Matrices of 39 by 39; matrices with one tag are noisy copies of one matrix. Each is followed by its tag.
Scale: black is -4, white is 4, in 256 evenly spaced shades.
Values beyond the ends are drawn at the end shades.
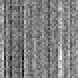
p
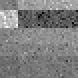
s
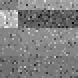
s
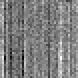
p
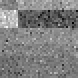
s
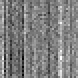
p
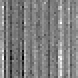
p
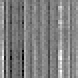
p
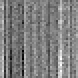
p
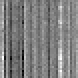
p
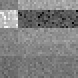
s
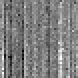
p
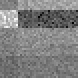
s
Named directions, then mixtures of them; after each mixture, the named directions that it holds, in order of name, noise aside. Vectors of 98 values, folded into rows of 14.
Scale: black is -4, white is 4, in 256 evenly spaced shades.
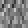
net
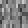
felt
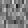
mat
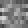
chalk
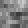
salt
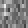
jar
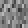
felt, jar, net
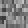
chalk, mat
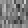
felt, jar, mat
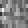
chalk, felt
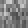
jar, salt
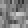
mat, salt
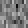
mat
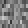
chalk, net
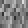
net, salt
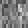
felt, jar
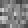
chalk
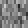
felt, jar, mat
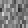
felt, jar, net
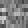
chalk, mat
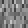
mat, net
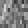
chalk, jar, net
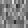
mat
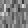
jar, net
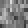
chalk, jar, salt
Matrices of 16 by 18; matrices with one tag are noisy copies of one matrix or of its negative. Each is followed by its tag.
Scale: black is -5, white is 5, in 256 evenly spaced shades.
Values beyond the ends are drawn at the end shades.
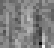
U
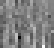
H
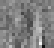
U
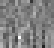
H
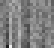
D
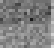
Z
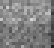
Z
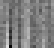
D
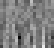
H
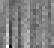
D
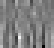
H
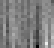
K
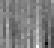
K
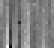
D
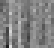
D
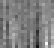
K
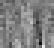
U
